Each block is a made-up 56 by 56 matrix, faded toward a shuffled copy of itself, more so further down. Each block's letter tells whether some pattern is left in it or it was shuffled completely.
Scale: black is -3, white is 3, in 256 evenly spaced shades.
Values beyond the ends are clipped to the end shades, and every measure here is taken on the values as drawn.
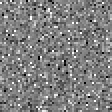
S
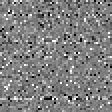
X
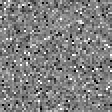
S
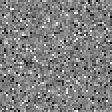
S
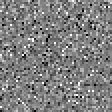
S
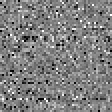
X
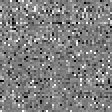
X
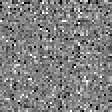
X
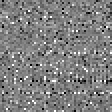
X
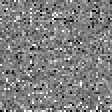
X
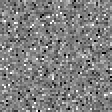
S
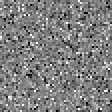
S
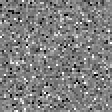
S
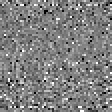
X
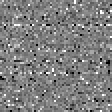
X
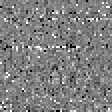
X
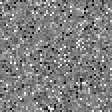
S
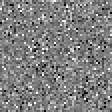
S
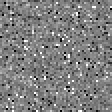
S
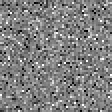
S
